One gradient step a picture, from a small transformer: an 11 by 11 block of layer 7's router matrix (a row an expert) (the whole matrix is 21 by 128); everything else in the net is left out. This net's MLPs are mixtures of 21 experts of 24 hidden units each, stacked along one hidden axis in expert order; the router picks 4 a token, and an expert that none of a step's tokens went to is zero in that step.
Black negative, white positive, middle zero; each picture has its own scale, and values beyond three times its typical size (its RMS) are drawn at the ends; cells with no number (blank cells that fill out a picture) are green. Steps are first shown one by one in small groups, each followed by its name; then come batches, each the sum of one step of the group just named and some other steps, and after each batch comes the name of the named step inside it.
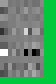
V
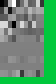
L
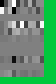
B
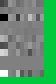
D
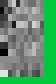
L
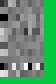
D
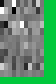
B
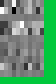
B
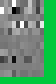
B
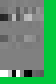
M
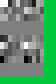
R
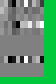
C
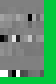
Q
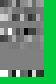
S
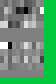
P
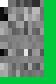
P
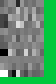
Q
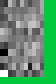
P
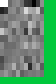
R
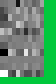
S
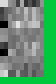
P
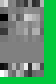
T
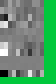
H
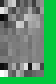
T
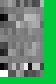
T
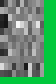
H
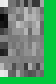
T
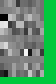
H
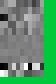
T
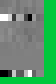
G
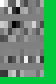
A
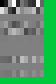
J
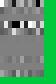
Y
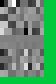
J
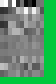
J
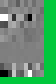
G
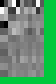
J
